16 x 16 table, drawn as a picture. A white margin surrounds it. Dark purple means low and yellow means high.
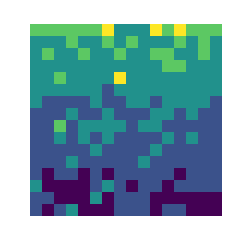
Stripes: none. Slope: up to the top. Grain: fine.
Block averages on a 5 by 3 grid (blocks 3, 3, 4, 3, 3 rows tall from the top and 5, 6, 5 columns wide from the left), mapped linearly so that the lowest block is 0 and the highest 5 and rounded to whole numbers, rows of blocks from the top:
5 5 5
4 4 4
2 2 2
1 2 1
0 1 0
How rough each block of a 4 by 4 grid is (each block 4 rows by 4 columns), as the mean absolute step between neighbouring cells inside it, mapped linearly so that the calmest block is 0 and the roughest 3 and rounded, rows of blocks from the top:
1222 / 1210 / 1120 / 3311
